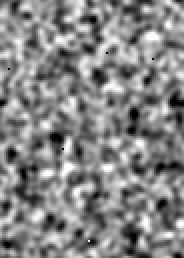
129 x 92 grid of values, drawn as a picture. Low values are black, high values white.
Seam: none. Mirror symmetry: none. Grain: blotchy. Slope: none. Average level on the scale: 50%. Stripes: none. Lone odd cells: 5, 1 higher and 4 lower than their neighbours. Ninth with the lowest average: middle right.
